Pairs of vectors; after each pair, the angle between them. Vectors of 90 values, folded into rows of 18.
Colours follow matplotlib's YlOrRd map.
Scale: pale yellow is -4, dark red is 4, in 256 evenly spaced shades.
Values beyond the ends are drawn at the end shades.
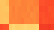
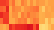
nearly opposite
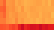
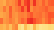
nearly opposite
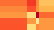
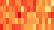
partly aligned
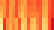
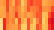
nearly parallel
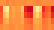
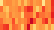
partly aligned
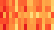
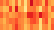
partly opposed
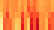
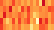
partly opposed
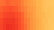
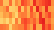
partly opposed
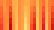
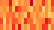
orthogonal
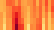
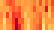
nearly parallel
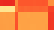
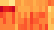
nearly opposite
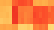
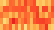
partly aligned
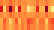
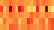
nearly parallel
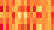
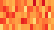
orthogonal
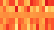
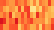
orthogonal
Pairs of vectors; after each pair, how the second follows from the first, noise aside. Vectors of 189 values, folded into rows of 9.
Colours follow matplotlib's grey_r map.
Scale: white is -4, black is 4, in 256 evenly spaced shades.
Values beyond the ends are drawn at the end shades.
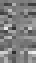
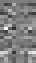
copied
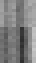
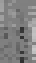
partly zeroed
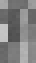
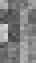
copied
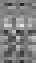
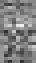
copied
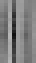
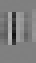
partly zeroed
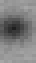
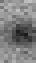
reversed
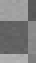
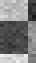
scaled up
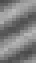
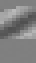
partly zeroed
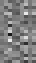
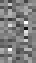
reversed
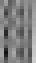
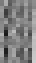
copied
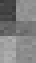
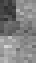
copied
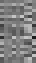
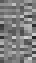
copied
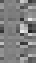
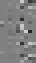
partly zeroed
